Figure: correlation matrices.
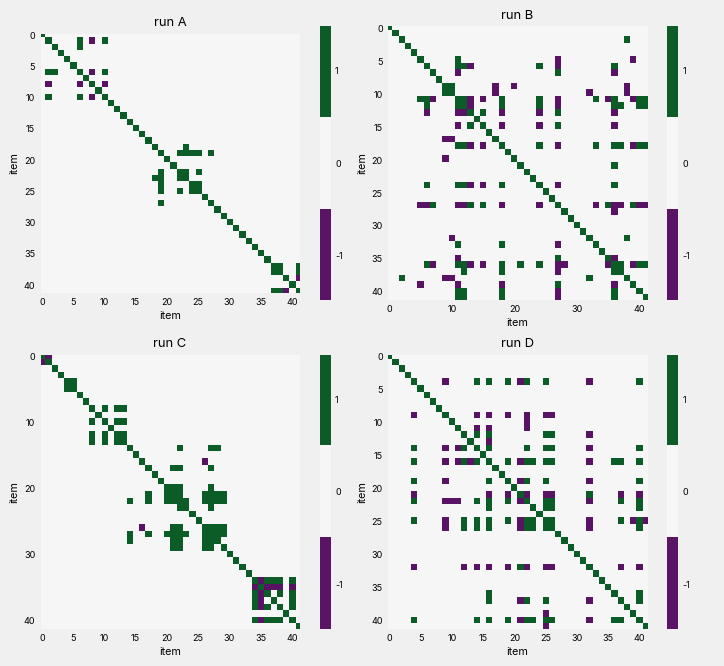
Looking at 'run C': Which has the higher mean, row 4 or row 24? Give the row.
4
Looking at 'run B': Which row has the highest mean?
12
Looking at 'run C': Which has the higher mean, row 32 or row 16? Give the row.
32
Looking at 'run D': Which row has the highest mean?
40
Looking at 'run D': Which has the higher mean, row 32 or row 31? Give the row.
31
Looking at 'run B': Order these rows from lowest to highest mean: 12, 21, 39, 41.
39, 21, 41, 12
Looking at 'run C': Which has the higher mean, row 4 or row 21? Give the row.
21
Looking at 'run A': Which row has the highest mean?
19
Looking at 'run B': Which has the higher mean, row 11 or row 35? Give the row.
11
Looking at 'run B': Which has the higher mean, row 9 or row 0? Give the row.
0
